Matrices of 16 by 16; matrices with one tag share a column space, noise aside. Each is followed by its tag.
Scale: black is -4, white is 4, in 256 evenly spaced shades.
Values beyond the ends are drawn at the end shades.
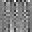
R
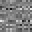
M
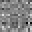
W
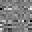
M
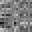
W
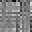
R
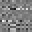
M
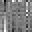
R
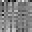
R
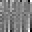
R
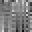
R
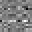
M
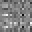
W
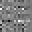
M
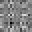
W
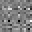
M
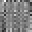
R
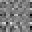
W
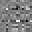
M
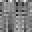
R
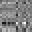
W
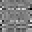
M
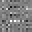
M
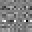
M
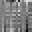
R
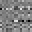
M
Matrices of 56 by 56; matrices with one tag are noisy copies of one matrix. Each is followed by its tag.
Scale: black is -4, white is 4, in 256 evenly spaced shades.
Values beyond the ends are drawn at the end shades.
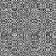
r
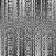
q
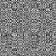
r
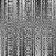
q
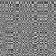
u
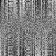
q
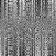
q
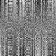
q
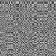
u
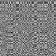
u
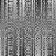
q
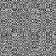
r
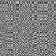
u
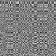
u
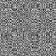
r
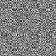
r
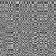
u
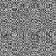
r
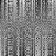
q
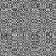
r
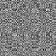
r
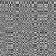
u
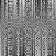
q
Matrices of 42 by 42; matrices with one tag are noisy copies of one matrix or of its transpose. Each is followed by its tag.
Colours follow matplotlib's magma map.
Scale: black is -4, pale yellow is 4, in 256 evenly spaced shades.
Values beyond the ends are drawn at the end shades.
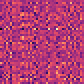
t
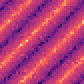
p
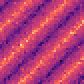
p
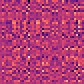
t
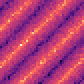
p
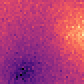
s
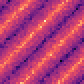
p
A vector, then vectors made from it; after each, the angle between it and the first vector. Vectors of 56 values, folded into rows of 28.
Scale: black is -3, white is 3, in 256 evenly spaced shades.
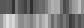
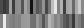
partly aligned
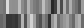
partly opposed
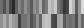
partly aligned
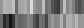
nearly opposite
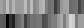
nearly opposite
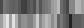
nearly parallel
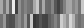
partly opposed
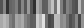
partly aligned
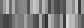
partly opposed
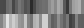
nearly parallel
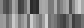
partly aligned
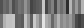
partly aligned
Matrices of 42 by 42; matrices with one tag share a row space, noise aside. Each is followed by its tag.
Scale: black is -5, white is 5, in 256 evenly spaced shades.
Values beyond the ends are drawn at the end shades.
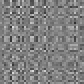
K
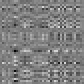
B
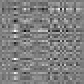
B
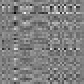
B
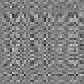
K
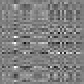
B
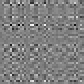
K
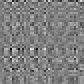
K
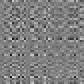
K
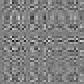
K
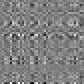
K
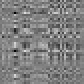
B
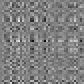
K
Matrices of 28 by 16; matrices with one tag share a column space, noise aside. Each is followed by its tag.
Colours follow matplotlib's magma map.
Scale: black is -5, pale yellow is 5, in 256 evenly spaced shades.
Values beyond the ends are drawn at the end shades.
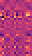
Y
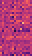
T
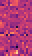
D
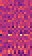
D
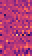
D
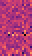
D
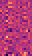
T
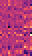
D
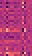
T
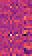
D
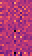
T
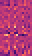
D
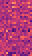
T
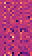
T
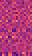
T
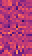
D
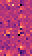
D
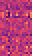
Y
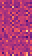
T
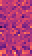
D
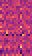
D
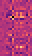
Y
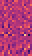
D
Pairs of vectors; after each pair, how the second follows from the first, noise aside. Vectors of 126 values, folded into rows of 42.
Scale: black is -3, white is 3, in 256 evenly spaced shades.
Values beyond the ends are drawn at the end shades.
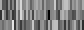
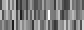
negated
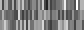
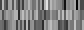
negated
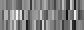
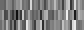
negated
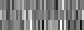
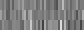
shrunk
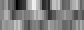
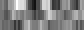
negated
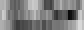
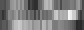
negated
